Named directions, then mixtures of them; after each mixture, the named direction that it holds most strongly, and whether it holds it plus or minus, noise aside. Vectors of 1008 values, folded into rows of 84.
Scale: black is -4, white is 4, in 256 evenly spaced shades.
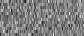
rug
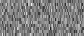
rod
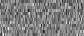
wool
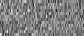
rug, minus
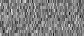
rug, minus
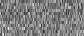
wool, plus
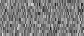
rod, plus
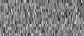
rug, minus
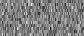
rod, plus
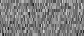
wool, minus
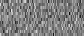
rug, minus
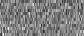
wool, plus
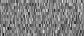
wool, minus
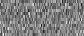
wool, plus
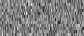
rod, plus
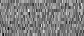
wool, minus
